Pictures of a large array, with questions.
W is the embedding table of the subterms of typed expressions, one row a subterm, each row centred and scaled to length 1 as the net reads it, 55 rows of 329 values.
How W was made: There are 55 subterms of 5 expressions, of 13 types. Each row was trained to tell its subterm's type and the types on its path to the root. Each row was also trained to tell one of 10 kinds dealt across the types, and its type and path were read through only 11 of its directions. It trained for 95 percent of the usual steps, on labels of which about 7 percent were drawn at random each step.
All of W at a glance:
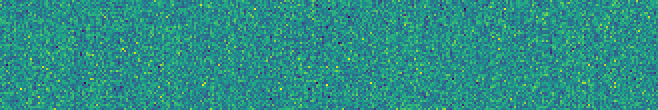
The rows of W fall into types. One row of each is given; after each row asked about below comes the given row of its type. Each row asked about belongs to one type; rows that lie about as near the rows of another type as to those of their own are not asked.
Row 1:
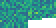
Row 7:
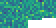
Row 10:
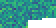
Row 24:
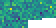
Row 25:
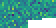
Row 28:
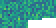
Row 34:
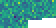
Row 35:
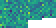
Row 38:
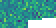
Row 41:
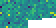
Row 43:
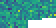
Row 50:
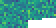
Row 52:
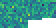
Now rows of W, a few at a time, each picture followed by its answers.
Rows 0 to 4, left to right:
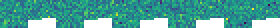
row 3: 38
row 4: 52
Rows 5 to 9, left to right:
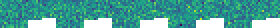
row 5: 43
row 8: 38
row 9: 10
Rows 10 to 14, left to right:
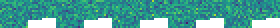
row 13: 24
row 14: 34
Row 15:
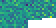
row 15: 24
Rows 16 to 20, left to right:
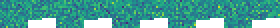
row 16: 1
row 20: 7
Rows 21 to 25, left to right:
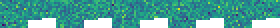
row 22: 41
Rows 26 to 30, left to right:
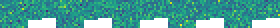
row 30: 1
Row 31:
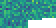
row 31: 25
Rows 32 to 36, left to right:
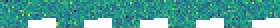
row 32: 50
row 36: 43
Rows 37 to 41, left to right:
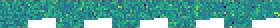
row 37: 7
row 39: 10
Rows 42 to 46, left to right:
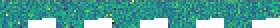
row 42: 52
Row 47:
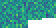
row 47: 1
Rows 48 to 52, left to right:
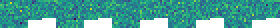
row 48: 52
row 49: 10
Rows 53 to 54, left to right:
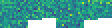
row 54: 25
